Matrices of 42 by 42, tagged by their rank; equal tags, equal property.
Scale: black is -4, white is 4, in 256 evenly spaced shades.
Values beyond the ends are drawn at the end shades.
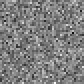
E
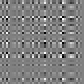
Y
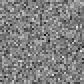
E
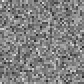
E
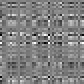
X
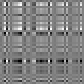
Y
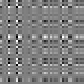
Y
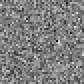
E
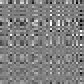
X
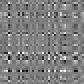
X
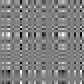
Y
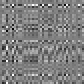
X
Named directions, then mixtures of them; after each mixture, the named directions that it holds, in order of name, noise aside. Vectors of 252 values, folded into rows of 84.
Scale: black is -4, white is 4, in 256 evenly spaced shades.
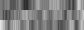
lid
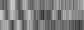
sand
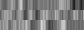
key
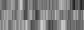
key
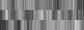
lid, sand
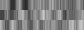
lid, sand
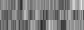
key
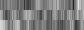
lid, sand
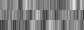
key, lid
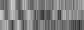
sand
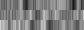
key, lid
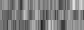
key
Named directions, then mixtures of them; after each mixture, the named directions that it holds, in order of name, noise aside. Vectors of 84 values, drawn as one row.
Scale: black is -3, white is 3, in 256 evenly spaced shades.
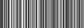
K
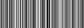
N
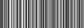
K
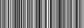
N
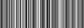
K, N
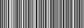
K, N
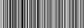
K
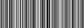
N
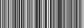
N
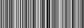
N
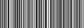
K, N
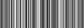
K, N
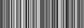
K, N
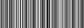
N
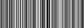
N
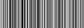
K
